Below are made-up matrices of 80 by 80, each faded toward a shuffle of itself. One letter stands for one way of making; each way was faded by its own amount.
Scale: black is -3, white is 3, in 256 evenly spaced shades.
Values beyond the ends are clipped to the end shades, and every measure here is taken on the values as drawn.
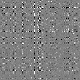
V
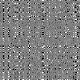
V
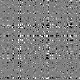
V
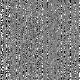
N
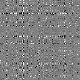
V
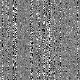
N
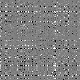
V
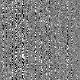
N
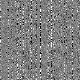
N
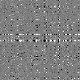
V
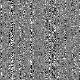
N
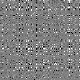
V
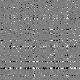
V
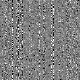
N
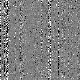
N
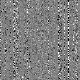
N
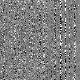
N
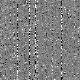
N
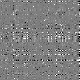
V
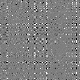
V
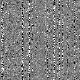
N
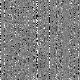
N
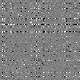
V
